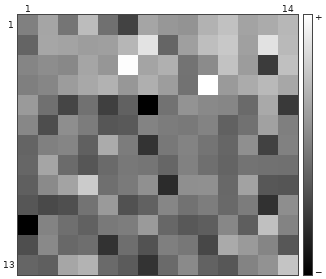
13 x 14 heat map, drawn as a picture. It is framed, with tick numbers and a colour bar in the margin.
Mirror symmetry: none. Calmest part: top left. Seam: horizontal, 30% of the way down, the top part higher. Stripes: none.
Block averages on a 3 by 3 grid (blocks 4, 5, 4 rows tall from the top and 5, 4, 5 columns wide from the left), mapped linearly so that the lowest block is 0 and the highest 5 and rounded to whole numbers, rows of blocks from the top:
345
101
001
